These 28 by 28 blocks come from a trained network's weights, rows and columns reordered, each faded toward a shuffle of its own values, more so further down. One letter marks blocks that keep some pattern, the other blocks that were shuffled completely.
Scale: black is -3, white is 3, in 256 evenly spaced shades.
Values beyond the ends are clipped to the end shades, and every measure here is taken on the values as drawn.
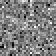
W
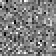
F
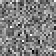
W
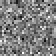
F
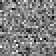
W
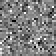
W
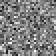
F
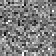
F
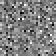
W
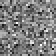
F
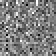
F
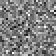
F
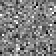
F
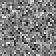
W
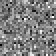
W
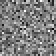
F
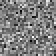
W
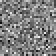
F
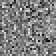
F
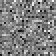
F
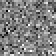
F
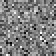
W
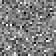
W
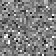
W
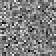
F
